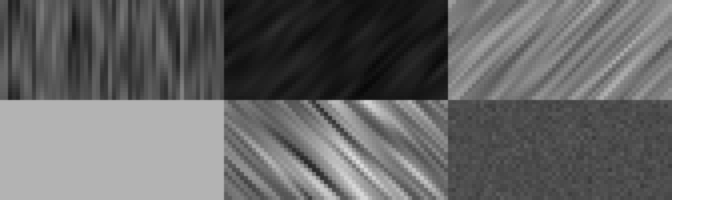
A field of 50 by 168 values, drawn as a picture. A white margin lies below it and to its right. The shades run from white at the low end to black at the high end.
It is made of 2 by 3 panels. Panel 1,1: high, streaked downward. Panel 1,2: very high, slanting up to the right, faint in contrast. Panel 1,3: middling, slanting up to the right. Panel 2,1: low, flat. Panel 2,2: middling, slanting down to the right, strong in contrast. Panel 2,3: high, fine-grained, faint in contrast.
